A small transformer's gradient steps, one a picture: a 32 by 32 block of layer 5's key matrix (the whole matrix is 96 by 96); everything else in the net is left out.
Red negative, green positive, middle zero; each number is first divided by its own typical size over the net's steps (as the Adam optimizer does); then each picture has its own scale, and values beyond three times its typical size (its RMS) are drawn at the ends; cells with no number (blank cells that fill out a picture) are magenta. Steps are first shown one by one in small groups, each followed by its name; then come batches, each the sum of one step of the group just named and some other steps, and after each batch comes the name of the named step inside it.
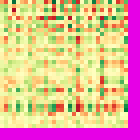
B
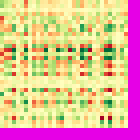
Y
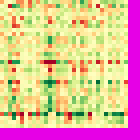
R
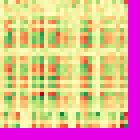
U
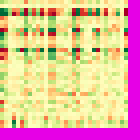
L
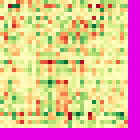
R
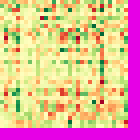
B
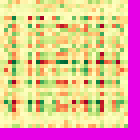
B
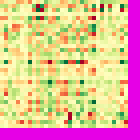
R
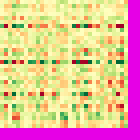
U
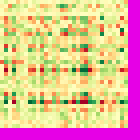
U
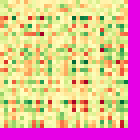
Y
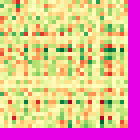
Y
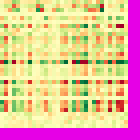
B
